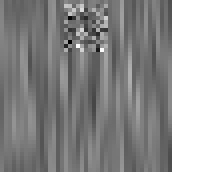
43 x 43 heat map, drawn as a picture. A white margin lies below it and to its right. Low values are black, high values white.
Grain: streaks running down. Roughest part: top middle. Odd patch: rougher, in the top middle. Mirror symmetry: none. Slope: none.
